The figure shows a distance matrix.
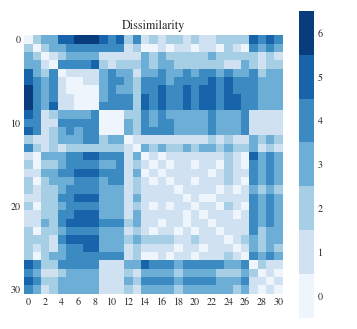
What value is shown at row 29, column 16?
4
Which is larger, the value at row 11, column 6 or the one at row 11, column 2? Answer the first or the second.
the first
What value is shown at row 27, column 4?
4
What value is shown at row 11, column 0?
5
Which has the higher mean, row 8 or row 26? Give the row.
8
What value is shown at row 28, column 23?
2
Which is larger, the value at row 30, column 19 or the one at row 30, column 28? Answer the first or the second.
the first
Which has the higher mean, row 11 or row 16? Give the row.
11
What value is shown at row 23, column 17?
1
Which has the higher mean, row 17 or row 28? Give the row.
28
